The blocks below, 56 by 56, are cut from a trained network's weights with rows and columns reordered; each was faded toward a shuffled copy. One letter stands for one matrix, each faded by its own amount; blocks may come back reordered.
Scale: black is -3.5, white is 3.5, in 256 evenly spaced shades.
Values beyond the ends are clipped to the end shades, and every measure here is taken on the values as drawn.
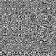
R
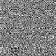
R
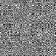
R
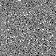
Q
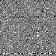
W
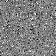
Q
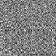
R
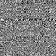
R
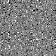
Q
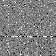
W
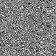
Q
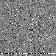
W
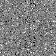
Q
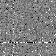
W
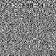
R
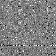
W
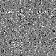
Q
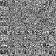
R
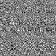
R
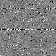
W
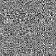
R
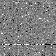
W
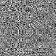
R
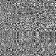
R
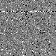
W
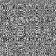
R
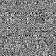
R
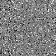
Q
